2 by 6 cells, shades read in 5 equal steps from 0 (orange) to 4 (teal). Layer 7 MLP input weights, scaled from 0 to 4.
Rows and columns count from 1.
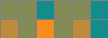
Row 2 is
1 2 0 2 1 4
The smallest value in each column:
1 2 0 2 1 4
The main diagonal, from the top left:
2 2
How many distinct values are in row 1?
2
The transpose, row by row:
2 1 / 2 2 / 4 0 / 2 2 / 2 1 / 4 4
